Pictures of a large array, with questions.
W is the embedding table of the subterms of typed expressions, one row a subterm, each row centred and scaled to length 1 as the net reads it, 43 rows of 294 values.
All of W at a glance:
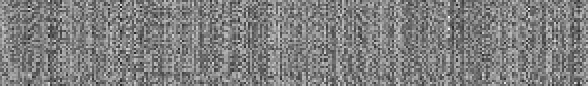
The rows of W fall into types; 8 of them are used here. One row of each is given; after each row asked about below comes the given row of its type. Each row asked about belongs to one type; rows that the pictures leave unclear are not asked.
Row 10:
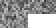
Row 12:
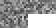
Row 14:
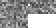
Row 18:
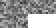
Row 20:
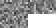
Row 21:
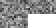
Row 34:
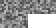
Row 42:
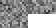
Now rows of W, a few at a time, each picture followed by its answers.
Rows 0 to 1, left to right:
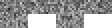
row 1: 10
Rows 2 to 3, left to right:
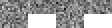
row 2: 10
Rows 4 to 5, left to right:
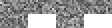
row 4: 12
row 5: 21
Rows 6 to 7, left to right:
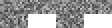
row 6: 12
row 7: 18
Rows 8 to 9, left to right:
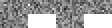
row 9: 14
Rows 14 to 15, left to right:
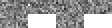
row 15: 42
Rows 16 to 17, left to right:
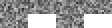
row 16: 14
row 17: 18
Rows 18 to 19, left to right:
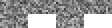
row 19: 21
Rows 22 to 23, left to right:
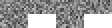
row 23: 20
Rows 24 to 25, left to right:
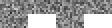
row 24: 10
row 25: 14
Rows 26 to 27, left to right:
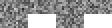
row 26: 14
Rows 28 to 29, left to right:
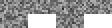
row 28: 34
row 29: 18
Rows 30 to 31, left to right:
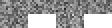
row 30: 18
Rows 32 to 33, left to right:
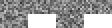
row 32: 34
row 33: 18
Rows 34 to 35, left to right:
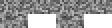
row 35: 34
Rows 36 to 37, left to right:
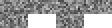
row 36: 12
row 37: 12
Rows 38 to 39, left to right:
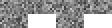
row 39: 42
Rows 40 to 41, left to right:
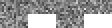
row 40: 14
